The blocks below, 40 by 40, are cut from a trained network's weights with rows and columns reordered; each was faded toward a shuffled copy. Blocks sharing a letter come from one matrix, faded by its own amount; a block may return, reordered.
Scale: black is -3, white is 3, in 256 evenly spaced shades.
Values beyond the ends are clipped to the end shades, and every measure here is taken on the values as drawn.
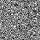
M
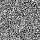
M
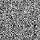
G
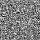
M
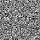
G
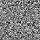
G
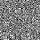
G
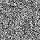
M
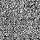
M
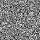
M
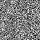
M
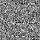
G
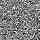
M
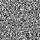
G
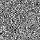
G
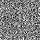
G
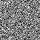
M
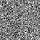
G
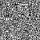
G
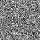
G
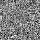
M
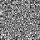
G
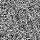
M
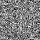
G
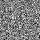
M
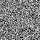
M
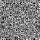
G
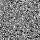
M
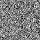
M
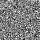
M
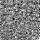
G
